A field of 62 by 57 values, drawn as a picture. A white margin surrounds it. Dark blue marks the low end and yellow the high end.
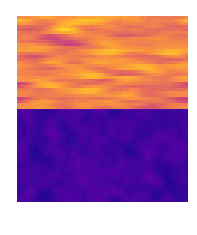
The table splits into 2 rows of 1 panel. Panel 1,1: high, streaked across. Panel 2,1: very low, blotchy, faint in contrast.
